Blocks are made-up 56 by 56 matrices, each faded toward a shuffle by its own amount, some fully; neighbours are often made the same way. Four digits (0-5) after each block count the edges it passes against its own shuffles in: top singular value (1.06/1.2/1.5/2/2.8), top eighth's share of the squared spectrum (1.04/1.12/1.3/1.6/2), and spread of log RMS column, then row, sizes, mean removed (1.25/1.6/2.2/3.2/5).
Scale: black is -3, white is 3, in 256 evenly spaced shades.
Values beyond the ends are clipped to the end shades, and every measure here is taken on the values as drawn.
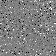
0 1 0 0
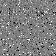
2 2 0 1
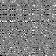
4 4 2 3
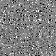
3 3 1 2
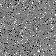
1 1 0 1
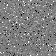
1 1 0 0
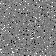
0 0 0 0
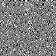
3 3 1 2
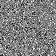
0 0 0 0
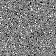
0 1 0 0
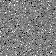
0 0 0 0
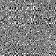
4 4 2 2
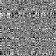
4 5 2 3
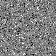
0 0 0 0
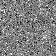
0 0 0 0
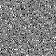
3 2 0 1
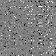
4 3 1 2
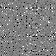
3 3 1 1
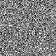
3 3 2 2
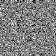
3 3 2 2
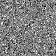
1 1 0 0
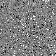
2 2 1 0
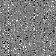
3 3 2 0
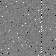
3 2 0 0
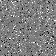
1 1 0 0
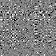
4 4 2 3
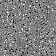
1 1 1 0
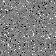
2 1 0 0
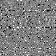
3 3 1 2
